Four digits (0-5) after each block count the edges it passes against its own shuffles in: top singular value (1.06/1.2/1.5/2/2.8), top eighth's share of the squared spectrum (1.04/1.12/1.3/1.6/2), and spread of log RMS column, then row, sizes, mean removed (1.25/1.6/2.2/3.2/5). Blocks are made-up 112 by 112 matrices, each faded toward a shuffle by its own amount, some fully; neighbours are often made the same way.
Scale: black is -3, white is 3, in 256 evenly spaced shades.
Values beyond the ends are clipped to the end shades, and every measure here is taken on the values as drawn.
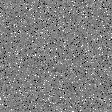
0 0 0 0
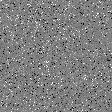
0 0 0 0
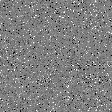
3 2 0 1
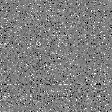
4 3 2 2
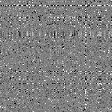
5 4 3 3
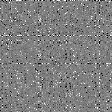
4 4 2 2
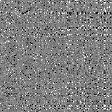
4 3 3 3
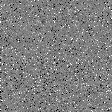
3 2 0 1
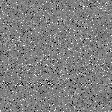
3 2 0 1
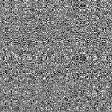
4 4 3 3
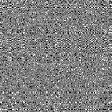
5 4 2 3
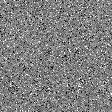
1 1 0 0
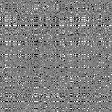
5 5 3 4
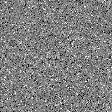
3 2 1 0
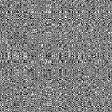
5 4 3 3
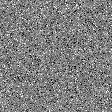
1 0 0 0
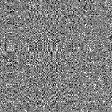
5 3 2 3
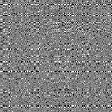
5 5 3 4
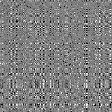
5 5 4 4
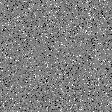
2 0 0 0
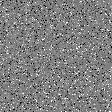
0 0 0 0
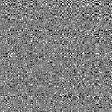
5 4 3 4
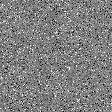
2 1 0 0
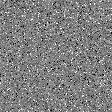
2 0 0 0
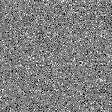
3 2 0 1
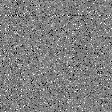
3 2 1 1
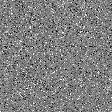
3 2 0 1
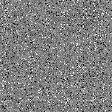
1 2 2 1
